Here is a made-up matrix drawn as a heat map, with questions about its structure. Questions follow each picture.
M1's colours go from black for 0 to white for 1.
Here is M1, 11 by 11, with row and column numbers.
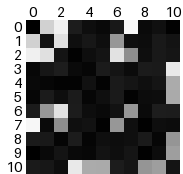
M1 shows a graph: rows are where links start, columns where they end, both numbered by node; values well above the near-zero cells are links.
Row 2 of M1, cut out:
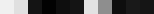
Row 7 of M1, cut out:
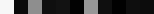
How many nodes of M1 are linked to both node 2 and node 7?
2
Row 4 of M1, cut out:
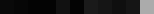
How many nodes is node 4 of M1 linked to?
1
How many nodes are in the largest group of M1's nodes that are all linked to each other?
3
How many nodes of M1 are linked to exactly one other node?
5
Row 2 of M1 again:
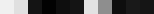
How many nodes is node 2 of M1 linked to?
4
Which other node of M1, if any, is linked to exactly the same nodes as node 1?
node 7
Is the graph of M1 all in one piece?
no
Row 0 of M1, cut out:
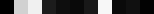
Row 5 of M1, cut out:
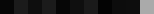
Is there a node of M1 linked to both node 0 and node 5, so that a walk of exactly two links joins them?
no
